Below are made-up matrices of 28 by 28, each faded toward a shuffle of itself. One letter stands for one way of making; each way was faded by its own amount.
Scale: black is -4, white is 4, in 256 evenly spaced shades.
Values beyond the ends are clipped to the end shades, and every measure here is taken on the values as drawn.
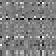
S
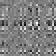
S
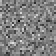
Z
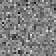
Z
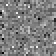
Z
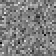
Z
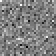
Z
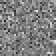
Z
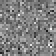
Z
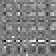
S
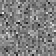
Z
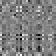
S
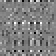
S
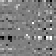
S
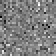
Z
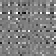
S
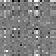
S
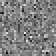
Z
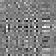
S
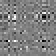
S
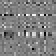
S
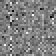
Z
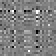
S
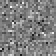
Z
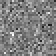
Z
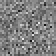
Z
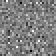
Z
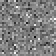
Z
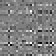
S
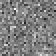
Z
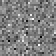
Z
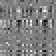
S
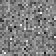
Z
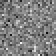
Z
